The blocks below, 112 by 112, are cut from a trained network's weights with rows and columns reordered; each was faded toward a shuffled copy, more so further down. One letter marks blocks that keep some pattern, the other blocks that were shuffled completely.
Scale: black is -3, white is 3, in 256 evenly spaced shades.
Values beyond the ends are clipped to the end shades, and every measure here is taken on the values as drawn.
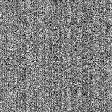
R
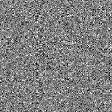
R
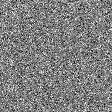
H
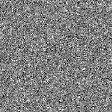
R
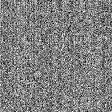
R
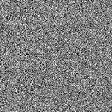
R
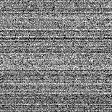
R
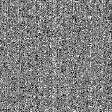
R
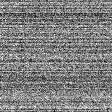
R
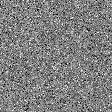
H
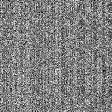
R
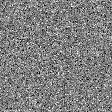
H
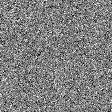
H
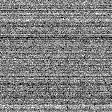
R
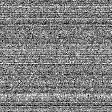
R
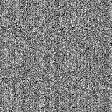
R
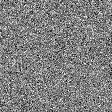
H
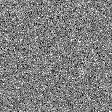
H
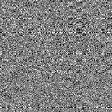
R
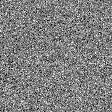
H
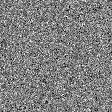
H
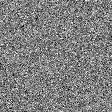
H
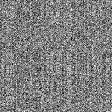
R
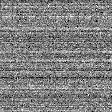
R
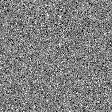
H
